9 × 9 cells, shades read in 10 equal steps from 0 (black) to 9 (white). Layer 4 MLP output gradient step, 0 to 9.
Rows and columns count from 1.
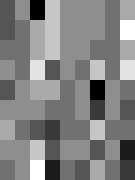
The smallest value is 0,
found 2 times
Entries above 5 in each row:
2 3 3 3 2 0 2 1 2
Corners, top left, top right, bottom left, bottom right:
3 6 4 2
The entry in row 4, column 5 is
5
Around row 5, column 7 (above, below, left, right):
7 2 5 5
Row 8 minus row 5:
2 0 1 -3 1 0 3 0 -3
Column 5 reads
5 5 5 5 4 4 4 5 4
